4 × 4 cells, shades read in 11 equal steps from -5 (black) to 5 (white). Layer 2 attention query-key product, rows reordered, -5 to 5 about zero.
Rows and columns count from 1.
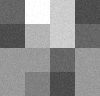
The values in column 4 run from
-2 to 1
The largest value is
5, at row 1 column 2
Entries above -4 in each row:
4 4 4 4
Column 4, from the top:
-2 -1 1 1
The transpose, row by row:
-1 -2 1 1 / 5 2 1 0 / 3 3 -1 -2 / -2 -1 1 1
